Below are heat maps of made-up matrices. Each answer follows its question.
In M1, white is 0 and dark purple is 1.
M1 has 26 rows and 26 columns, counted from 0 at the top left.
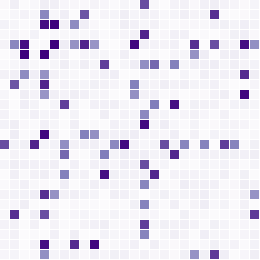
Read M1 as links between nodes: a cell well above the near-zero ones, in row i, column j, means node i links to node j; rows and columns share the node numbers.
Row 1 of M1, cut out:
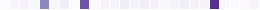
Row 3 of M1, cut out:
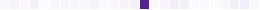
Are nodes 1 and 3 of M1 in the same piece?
no
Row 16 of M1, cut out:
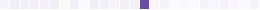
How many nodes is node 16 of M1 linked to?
1
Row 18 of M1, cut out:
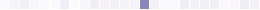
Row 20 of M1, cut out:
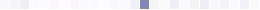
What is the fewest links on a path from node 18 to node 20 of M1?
2
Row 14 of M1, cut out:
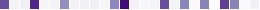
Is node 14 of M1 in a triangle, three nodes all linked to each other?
no
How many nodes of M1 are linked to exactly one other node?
9
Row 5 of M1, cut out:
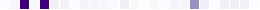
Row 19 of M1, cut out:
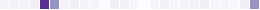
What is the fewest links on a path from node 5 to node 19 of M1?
1
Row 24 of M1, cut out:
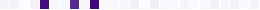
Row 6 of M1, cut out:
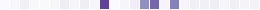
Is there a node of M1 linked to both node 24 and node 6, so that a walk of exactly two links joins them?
no
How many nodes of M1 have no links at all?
0
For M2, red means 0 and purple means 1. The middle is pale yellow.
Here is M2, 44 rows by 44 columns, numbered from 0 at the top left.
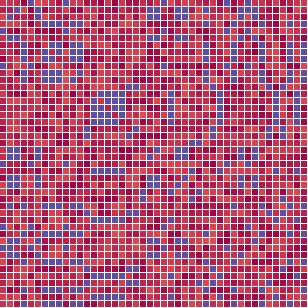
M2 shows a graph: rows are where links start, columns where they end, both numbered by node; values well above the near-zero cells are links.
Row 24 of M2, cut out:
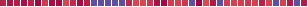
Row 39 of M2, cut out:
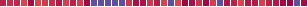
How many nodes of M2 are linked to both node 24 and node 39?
7
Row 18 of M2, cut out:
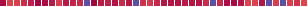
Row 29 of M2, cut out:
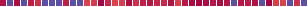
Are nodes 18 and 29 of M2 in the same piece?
no
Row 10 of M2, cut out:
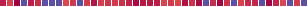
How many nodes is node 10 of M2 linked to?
10
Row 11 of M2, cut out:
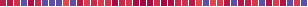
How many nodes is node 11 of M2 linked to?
10
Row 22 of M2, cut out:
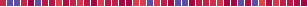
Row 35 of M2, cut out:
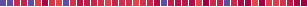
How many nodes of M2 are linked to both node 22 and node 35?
1
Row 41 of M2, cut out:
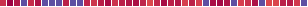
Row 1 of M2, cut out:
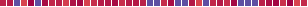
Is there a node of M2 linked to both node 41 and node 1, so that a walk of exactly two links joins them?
yes
